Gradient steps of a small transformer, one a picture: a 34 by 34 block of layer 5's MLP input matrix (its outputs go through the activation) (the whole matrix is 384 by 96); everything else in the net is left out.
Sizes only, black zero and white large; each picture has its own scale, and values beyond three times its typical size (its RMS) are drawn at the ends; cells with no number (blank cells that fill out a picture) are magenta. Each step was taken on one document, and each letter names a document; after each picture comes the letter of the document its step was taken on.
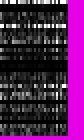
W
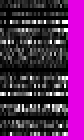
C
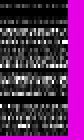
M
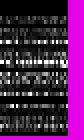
M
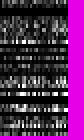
C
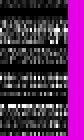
C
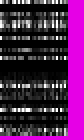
W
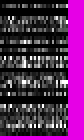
C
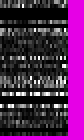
C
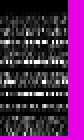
M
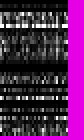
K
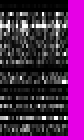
K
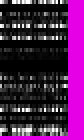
W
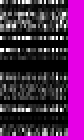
W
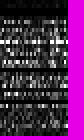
M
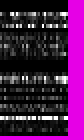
K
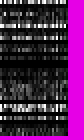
W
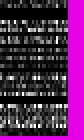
C
